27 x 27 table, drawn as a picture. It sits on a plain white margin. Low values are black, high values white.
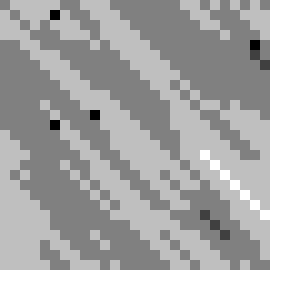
Grain: diagonal, down to the right. Average level on the scale: 60%. Lone odd cells: 4, each lower than its neighbours. Mirror symmetry: none.
